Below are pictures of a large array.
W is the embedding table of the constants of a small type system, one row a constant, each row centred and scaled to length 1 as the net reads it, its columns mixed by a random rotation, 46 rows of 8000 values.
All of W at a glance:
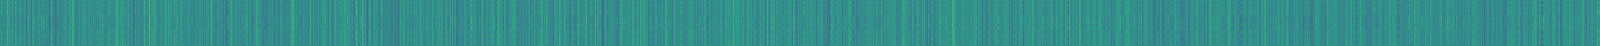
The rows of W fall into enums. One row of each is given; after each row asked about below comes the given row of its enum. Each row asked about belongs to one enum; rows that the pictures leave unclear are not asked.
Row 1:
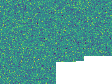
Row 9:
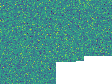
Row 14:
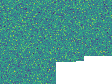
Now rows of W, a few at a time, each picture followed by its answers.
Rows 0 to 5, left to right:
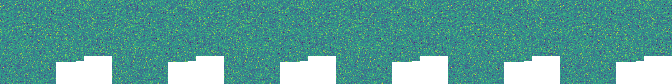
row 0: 9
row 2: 1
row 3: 1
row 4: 9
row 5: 9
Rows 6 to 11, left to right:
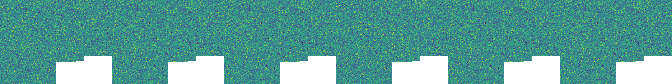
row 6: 14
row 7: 1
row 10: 1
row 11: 1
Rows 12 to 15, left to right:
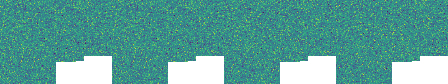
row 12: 1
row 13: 1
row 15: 9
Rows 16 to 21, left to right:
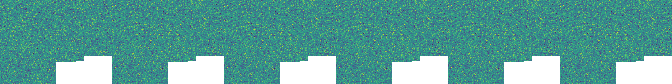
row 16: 14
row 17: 9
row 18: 9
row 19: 9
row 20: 9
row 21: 9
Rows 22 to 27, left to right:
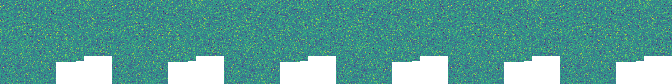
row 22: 9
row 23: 9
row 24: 14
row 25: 14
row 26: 9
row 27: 9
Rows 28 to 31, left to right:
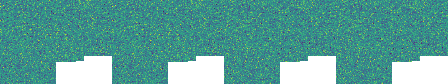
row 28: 9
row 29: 9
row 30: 1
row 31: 1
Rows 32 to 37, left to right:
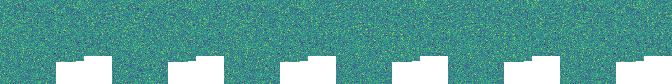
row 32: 1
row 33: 14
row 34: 1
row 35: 9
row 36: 9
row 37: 1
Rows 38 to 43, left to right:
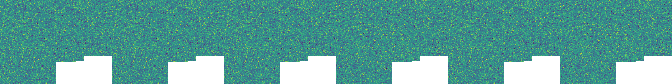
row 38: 1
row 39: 1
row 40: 1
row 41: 9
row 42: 1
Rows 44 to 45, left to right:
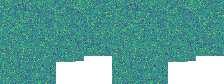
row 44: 1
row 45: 1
